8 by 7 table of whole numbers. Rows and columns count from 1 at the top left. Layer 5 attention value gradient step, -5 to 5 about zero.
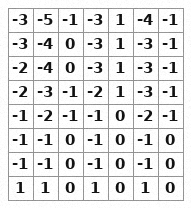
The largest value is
1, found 8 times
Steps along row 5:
down up same up down up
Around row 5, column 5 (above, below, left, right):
1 0 -1 -2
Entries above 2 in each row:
0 0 0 0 0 0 0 0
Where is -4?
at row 1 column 6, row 2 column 2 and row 3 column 2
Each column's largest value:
1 1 0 1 1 1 0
